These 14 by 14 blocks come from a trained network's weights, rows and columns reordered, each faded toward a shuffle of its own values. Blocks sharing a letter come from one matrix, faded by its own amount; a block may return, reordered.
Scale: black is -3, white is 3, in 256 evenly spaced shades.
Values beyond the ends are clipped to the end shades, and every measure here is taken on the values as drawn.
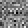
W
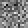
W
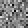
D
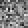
W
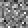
D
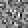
D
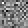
W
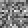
W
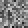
W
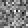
D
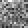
W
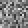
W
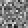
W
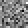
D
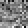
W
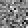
D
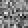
W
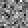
D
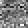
W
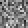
W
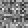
W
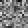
W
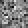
D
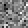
D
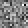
W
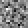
D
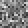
W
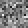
D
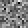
D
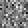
D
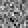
D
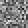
W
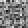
W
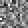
D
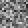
W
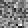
W
